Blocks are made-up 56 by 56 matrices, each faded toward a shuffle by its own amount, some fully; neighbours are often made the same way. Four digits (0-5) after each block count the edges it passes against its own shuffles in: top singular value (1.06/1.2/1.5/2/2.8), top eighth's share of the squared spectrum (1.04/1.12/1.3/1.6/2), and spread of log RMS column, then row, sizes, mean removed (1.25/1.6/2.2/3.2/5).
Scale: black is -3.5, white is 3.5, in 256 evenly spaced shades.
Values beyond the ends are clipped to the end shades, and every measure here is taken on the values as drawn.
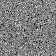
0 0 0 0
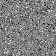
0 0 0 0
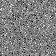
0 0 0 0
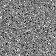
0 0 0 0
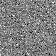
0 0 0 0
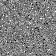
0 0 0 0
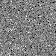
0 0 0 0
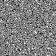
1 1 0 0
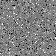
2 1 0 0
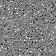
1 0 0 0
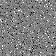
2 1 0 0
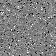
2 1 0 0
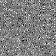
3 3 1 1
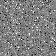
1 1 0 0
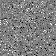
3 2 0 1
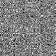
3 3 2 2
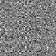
4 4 2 2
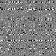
4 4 2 3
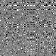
4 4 2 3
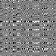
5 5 2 3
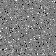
2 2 0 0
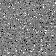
1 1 0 0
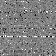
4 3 0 2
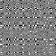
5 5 2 3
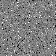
1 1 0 0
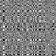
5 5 3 3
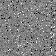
2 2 1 0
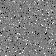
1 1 0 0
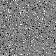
1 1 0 0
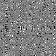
3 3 2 1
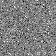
2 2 0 0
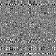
4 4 2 3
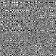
4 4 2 3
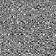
3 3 1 2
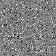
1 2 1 1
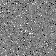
1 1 0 0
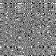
4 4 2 2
